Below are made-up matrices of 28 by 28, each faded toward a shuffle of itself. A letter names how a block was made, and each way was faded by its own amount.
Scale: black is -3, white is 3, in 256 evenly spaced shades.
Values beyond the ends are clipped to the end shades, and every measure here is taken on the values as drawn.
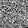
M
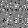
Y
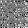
Y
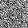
M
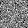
M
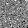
M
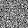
M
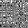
Y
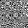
Y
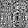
Y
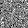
M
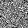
M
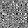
Y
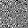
Y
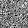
M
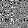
Y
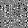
Y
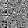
Y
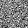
M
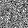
M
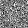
M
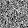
M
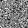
M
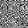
Y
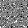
Y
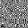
Y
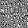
Y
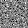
M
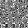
Y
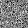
M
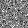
M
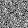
M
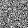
M
